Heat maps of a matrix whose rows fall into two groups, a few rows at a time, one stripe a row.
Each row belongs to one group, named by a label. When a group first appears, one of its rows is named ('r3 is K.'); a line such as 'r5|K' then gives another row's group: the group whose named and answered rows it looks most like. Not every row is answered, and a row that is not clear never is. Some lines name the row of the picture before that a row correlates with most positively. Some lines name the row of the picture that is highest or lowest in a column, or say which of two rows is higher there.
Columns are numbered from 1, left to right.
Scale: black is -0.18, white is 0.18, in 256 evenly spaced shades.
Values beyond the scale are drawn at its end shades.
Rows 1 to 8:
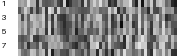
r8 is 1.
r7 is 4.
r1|1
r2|4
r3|1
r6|4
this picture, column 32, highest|2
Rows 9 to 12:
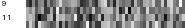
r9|4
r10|1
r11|4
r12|1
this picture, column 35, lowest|10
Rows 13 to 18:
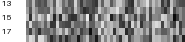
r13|4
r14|4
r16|1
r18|1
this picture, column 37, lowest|15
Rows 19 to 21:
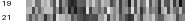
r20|1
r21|4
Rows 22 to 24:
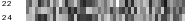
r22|4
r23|1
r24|4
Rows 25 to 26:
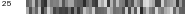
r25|4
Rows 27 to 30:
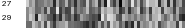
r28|1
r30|4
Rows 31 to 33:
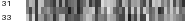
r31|1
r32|1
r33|1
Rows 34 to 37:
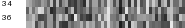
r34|1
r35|1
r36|4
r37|1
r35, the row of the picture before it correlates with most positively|31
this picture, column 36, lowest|36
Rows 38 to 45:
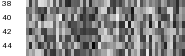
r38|1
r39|4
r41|1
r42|4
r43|1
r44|4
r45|1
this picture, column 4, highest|45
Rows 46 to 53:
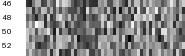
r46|4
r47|1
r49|1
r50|1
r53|1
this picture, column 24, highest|47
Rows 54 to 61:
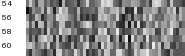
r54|1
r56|4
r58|4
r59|1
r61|4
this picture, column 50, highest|55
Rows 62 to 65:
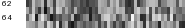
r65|1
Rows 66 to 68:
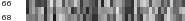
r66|4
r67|4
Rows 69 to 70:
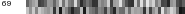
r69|4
